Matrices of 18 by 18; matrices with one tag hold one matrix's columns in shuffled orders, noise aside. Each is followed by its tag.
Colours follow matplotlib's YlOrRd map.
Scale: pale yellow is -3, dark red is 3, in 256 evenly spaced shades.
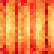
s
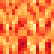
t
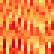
t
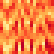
t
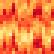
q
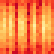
s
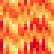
t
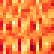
t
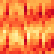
q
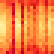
s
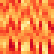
t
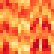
t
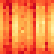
s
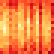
s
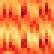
q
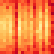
s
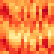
q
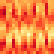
q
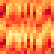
q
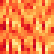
t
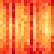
s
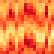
q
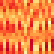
t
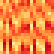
t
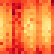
s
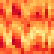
q
